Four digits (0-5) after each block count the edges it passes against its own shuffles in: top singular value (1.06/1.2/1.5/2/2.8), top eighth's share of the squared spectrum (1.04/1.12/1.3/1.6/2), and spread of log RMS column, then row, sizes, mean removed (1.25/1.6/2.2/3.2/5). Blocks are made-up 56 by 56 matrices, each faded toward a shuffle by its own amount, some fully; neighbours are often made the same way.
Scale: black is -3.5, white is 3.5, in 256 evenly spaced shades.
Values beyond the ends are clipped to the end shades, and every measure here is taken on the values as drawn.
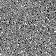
1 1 0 0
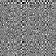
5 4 3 3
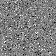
2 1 0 0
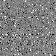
2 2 0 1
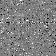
2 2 0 1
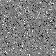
1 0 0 0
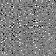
4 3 2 2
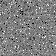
1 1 0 0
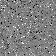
0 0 0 0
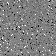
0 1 0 0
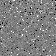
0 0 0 0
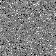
2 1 0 1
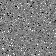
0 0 0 0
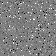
0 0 0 0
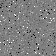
1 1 0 0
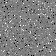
0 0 0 0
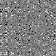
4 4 2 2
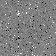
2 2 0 0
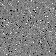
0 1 0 0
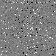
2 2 1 0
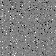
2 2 1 1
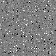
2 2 1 1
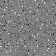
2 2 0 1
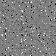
2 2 1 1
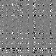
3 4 3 3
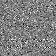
1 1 0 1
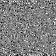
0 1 0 2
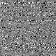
1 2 0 3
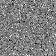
0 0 0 1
